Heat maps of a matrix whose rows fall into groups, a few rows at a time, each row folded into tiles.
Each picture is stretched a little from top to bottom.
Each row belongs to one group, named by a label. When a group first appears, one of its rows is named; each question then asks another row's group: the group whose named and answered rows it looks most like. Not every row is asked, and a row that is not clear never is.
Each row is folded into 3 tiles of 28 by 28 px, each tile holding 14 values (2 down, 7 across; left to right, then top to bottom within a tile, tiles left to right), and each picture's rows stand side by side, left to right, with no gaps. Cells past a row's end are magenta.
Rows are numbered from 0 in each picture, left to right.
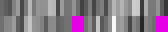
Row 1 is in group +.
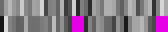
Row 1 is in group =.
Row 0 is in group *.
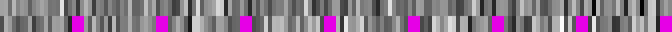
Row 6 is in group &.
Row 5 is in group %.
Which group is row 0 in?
*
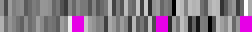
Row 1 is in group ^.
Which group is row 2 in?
=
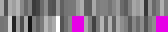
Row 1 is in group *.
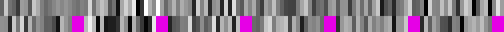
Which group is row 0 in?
+
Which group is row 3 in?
%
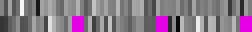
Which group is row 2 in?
%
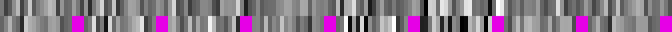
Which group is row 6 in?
%
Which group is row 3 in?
+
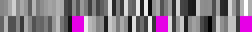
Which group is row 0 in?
*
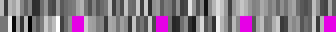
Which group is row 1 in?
^
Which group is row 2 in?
&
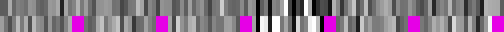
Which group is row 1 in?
%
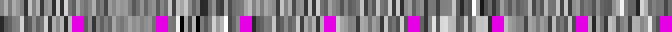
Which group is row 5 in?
%
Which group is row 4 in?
^
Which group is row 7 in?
%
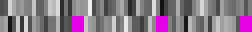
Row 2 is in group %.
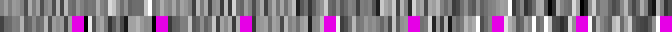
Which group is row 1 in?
=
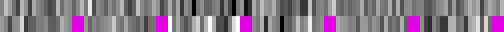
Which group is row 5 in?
&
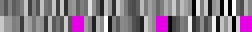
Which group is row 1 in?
+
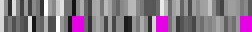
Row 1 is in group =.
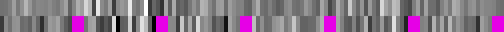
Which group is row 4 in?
*
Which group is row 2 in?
+
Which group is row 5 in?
+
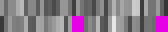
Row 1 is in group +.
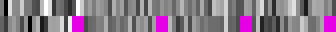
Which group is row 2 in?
*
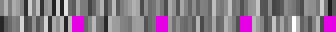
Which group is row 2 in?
*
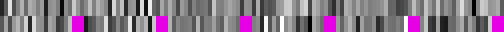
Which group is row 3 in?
+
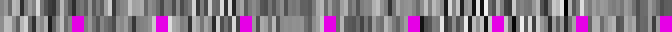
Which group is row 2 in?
^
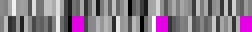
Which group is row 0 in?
*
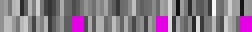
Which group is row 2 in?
*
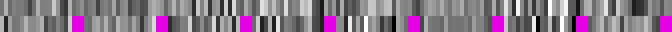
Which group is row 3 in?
*
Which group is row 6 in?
*
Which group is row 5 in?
*
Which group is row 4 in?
+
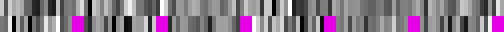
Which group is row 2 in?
=
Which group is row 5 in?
=
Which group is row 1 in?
=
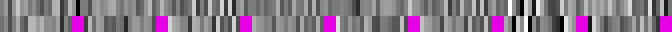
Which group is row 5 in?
^
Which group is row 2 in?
^
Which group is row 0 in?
&
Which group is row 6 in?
+
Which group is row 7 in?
*
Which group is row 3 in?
^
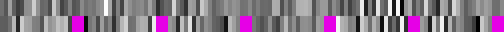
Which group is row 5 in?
+
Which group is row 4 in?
^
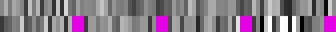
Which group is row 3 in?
%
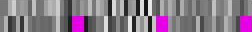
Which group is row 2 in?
*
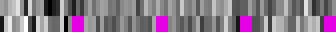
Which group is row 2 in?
*
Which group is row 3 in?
%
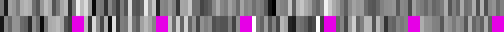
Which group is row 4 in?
%
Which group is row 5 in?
^
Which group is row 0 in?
=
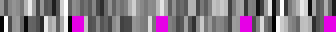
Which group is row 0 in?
=
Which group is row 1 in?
&
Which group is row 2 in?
&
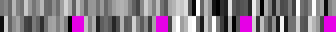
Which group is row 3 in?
*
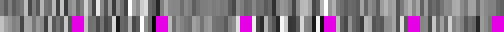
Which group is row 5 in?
+
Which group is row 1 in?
*
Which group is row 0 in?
^
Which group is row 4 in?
&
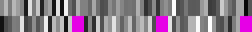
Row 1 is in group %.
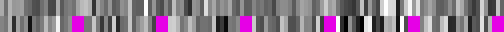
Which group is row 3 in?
&
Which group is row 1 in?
*
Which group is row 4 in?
&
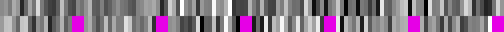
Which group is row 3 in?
%
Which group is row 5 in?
=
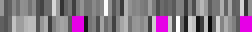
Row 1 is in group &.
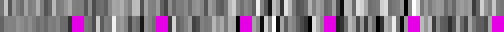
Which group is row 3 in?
+
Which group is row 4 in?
=
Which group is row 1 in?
+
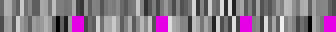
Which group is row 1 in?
%
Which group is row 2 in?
^
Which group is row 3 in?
+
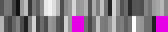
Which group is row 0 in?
&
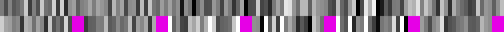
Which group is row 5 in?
+
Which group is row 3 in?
+
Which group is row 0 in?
^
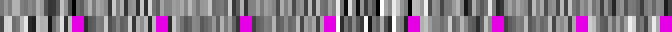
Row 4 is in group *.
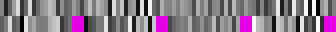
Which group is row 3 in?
^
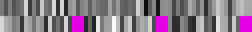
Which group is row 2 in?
&
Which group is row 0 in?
^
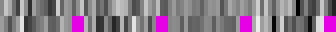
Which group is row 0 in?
+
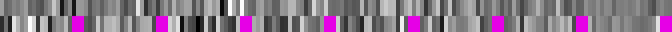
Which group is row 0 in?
%
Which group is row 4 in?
&
